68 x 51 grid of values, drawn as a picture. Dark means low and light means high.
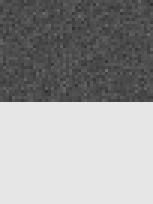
It is made of 2 by 1 panels. Panel 1,1: low, fine-grained, faint in contrast. Panel 2,1: very high, flat.
